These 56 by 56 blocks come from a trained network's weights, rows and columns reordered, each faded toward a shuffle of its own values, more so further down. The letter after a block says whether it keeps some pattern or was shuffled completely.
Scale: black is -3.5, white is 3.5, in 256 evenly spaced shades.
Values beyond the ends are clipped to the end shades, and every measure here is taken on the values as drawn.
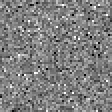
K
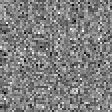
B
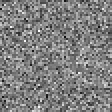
K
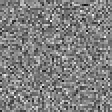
B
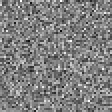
K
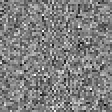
B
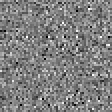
B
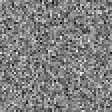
K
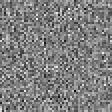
B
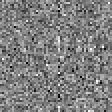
B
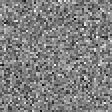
K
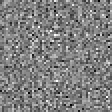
B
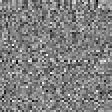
B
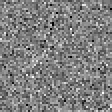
K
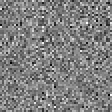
B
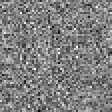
B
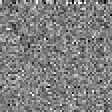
B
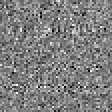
B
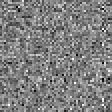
B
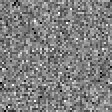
K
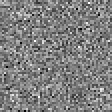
B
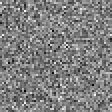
K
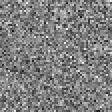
K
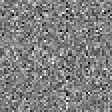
B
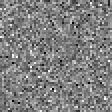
K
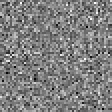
B
